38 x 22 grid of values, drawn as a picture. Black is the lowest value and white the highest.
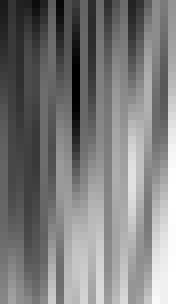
Neither half mirrors the other. The grain runs up and down. The ninth with the highest average is the bottom right. There is an overall slope up to the bottom right.
